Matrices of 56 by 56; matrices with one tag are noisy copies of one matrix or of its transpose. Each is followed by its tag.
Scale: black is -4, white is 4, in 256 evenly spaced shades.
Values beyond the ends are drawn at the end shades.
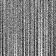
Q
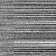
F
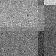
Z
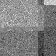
Z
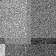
Z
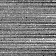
Q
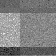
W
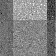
W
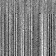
F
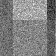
W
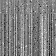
F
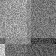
Z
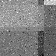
Z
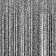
F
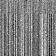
F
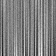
Q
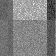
W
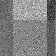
W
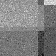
Z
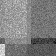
Z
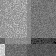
Z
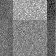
W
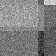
Z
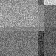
Z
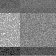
W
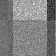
W
